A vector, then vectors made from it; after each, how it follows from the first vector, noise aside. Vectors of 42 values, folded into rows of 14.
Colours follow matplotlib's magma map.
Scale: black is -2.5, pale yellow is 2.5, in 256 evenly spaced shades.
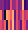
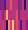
partly zeroed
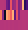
partly zeroed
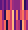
copied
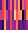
reversed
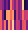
copied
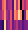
reversed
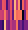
reversed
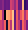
copied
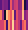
copied
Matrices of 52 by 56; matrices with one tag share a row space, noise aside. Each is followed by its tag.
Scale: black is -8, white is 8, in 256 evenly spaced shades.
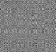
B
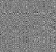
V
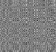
V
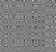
B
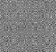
B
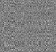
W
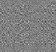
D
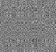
B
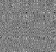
V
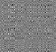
W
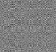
W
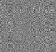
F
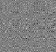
V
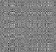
W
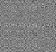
B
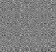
D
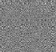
D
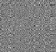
F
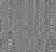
F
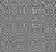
B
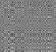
W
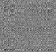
W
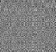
B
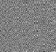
V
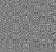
V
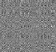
D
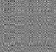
W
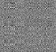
W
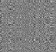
F
